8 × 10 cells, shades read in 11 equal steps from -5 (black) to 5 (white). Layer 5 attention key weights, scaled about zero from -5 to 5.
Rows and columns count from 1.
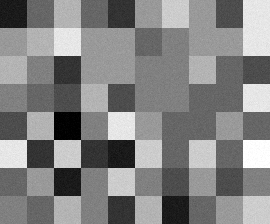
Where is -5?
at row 5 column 3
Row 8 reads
0 -1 2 0 -3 2 -4 -1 1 3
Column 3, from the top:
2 4 -3 -2 -5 3 -4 2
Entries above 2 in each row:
2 2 0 1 1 5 1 1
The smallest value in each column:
-4 -3 -5 -3 -4 -1 -4 -1 -2 -2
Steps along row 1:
up up down down up up down down up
